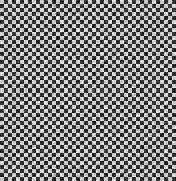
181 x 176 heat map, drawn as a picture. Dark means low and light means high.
It is mirror symmetric from top to bottom. The histogram has two humps. No row or column stands out. No overall slope runs across the table. A checkerboard runs through the table.
